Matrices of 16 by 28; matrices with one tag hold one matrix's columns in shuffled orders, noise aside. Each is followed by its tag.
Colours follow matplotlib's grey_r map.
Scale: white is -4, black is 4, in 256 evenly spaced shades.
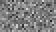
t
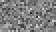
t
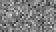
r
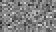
r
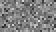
t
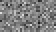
r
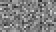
r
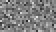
t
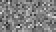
r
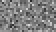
t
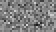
r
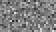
t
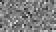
t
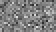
r
